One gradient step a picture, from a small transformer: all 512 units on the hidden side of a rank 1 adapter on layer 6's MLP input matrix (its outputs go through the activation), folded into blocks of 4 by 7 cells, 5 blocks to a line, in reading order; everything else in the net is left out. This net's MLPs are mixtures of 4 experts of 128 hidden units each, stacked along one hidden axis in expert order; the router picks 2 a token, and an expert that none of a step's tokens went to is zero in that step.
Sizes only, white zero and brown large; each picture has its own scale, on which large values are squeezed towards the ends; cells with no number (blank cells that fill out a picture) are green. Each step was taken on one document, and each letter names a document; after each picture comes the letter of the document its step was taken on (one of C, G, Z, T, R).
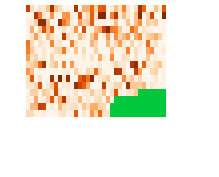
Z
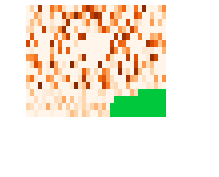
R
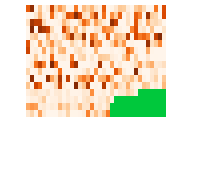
Z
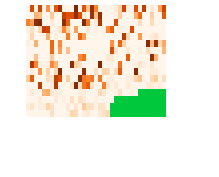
R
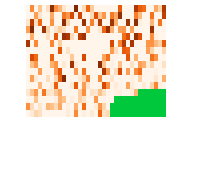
R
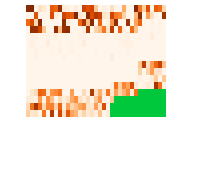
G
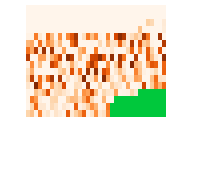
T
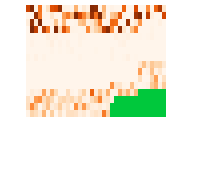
G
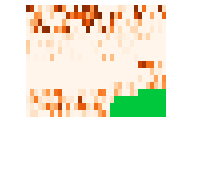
G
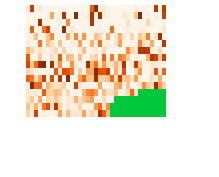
T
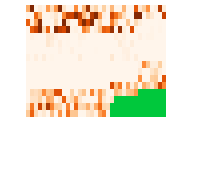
G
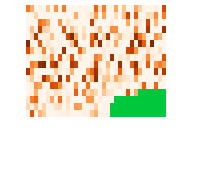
T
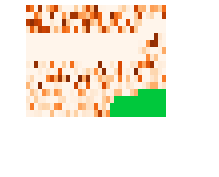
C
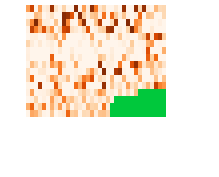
C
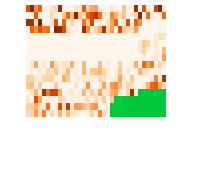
G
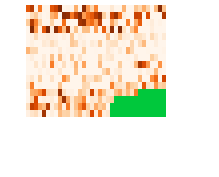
G
